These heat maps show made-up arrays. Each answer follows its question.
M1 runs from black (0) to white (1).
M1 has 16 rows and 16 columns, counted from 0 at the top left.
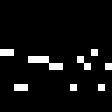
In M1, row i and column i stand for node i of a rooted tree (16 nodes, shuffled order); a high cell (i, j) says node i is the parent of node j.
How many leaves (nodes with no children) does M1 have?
12
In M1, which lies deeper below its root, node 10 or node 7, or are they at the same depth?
node 10
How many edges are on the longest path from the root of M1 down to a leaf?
2
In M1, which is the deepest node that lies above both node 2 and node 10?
12
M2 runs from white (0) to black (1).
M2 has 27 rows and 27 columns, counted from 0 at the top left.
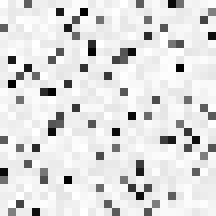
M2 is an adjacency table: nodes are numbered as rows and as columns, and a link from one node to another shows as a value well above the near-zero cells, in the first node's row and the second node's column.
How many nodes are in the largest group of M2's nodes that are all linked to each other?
3
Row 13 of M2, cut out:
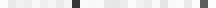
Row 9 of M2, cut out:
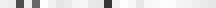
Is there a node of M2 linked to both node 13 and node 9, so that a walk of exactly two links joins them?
no
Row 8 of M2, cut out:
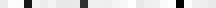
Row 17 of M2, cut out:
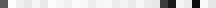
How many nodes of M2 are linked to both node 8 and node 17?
0
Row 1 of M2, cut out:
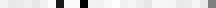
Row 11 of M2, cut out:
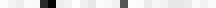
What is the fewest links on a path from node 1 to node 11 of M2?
3
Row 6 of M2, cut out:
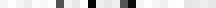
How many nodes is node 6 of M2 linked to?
4
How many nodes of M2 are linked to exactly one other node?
0
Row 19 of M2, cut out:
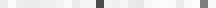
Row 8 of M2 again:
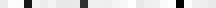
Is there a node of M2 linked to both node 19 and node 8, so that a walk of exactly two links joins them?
no
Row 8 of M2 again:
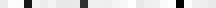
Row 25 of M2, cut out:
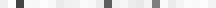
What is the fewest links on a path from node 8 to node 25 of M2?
6
